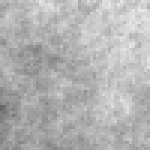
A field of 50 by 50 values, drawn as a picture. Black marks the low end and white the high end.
The values follow a bell shape. The field climbs toward the top right. No single row or column stands out from its neighbours. Overall the values sit about 70% of the way up the scale. The texture is blotchy. The ninth with the highest average is the top right. The halves do not mirror each other. No regular stripes run through it.
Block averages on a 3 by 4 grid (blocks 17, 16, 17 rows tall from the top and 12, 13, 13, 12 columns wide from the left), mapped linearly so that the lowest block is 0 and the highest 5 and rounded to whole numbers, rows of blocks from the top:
2345 / 1134 / 0122
